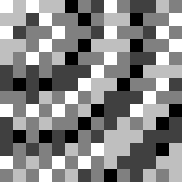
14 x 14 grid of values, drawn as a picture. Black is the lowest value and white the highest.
No overall slope runs across the table. The ninth with the highest average is the top left. Concentric rings centre on the top left. No seam splits the table.
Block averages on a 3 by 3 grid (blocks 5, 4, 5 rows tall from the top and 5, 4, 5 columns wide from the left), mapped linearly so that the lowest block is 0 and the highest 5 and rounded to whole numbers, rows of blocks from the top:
511 | 021 | 110
